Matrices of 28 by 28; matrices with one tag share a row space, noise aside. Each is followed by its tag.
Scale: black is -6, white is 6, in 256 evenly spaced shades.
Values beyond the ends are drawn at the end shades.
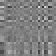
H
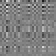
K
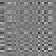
H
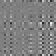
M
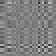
H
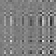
M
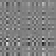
K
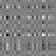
K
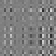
M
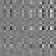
M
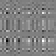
K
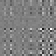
M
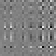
M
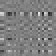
H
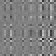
M
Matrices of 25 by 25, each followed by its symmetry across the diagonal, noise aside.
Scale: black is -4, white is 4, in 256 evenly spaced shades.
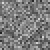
symmetric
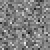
neither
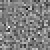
antisymmetric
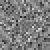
symmetric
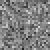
antisymmetric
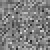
antisymmetric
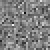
antisymmetric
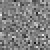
antisymmetric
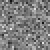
neither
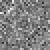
symmetric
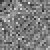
symmetric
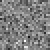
neither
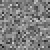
neither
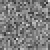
neither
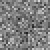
symmetric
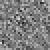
symmetric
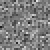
neither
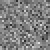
antisymmetric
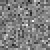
neither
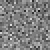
antisymmetric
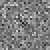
symmetric
